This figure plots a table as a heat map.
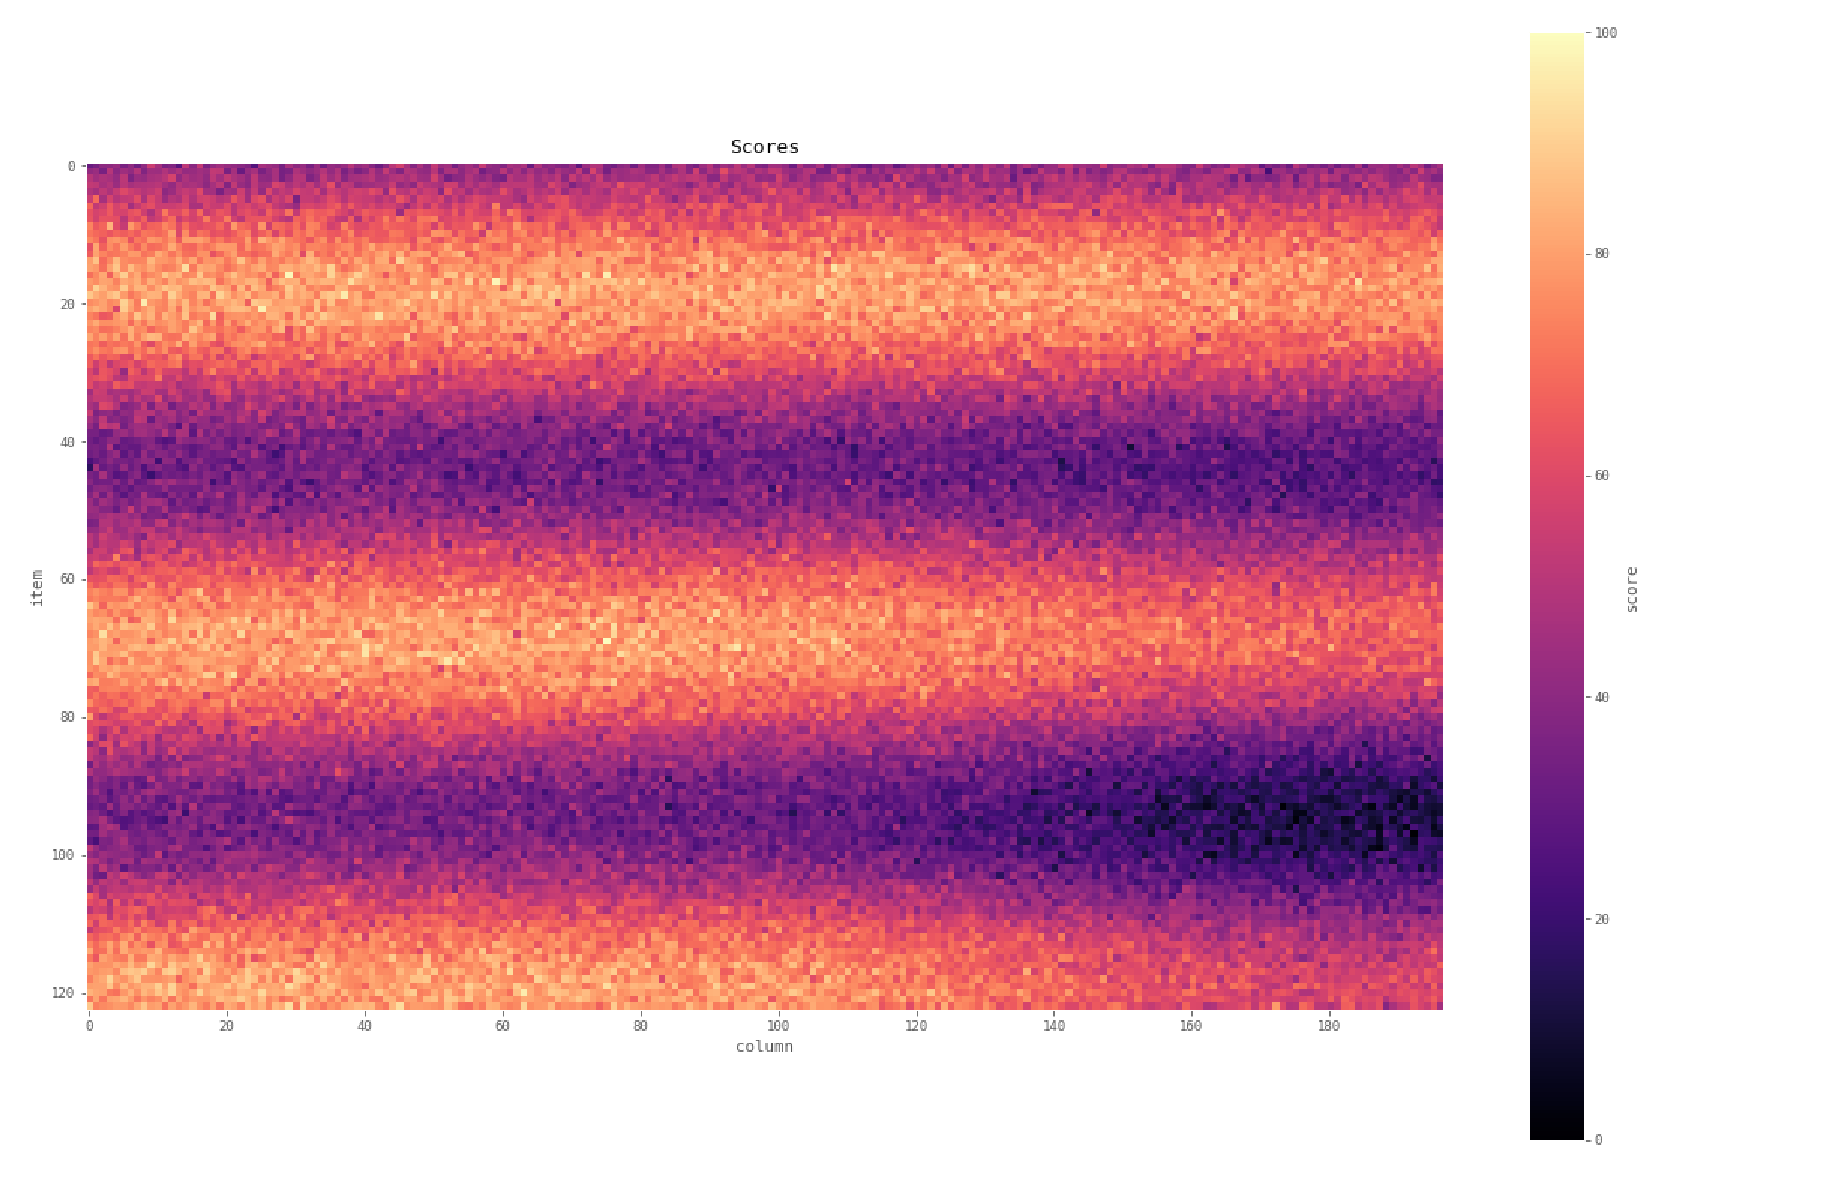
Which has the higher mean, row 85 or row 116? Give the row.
116
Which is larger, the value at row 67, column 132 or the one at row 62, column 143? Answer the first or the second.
the first
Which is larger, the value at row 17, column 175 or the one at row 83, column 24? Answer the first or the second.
the first
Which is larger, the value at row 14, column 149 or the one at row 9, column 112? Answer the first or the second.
the first
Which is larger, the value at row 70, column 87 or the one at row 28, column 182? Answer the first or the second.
the first
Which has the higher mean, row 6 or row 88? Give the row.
6
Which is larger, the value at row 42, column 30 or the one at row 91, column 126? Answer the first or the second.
the first
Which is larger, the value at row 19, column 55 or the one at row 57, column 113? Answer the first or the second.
the first
